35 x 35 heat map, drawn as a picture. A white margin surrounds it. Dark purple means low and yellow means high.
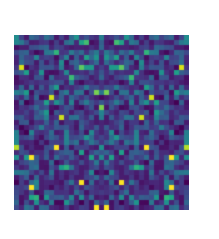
Odd rows or columns: none. Slope: none. Mirror symmetry: left to right. Histogram: skewed, a long tail of high values. Average level on the scale: 20%.
